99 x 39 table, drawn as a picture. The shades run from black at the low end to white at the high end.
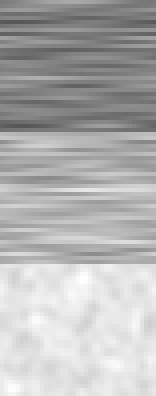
It is made of 3 by 1 panels. Panel 1,1: middling, streaked across. Panel 2,1: high, streaked across. Panel 3,1: very high, blotchy, faint in contrast.
